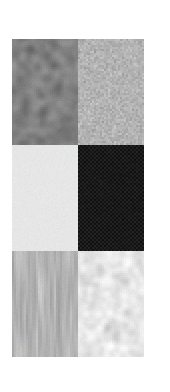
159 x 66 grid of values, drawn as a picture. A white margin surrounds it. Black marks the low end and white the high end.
The table splits into 3 rows of 2 panels. Panel 1,1: middling, blotchy, faint in contrast. Panel 1,2: high, fine-grained, faint in contrast. Panel 2,1: very high, flat. Panel 2,2: very low, checkered, faint in contrast. Panel 3,1: high, streaked downward, faint in contrast. Panel 3,2: very high, blotchy, faint in contrast.
